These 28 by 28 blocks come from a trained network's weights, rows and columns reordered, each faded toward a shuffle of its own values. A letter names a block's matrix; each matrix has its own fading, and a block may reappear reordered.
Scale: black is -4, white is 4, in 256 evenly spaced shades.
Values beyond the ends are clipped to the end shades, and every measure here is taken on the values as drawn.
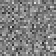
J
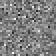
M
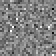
M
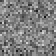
J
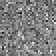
J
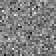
M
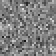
J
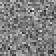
J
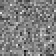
M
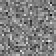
M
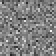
J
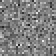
J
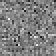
M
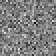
J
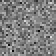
M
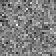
M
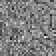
M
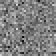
M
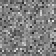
M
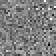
M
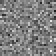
J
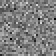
M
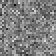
J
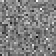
M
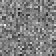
J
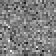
M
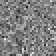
J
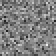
M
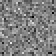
M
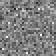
M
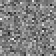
J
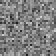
J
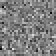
M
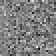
M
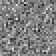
M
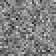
M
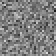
J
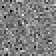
M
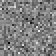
M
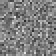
J
